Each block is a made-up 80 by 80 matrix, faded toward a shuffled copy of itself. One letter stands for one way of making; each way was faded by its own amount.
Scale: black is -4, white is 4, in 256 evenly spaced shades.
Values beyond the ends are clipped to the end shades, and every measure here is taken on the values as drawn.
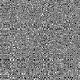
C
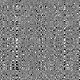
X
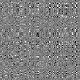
X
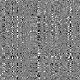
X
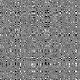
X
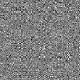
C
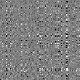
X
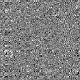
C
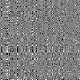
X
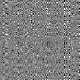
X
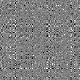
X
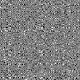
C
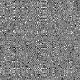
C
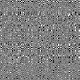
X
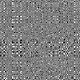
X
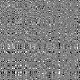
X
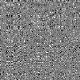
C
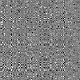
X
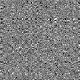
C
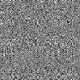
C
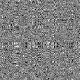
C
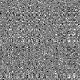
C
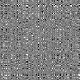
X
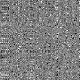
C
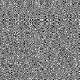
C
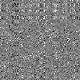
C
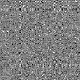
C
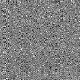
C
